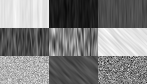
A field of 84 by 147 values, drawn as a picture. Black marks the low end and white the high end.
The table splits into 3 rows of 3 panels. Panel 1,1: very high, streaked downward, faint in contrast. Panel 1,2: very low, streaked downward, faint in contrast. Panel 1,3: low, streaked downward, faint in contrast. Panel 2,1: low, streaked downward. Panel 2,2: middling, streaked downward, strong in contrast. Panel 2,3: very high, slanting down to the right, faint in contrast. Panel 3,1: high, fine-grained. Panel 3,2: low, slanting down to the right, faint in contrast. Panel 3,3: middling, fine-grained, strong in contrast.
